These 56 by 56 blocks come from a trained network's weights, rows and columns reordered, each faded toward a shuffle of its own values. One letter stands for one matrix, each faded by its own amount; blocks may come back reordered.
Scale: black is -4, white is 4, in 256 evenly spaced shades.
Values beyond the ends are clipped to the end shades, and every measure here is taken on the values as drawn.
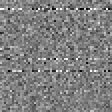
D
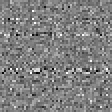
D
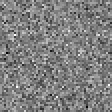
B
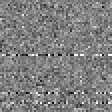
D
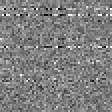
D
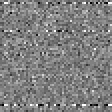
D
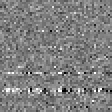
D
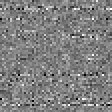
D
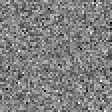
B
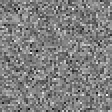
B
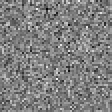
B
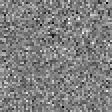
B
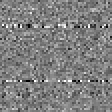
D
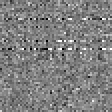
D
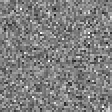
B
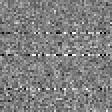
D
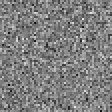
B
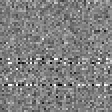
D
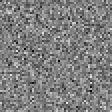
B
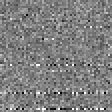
D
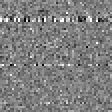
D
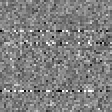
D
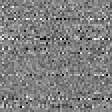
D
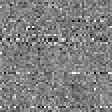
D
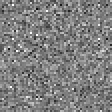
B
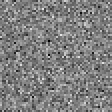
B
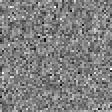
B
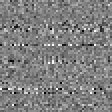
D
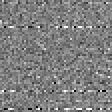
D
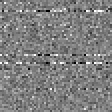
D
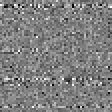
D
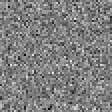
B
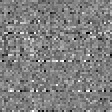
D
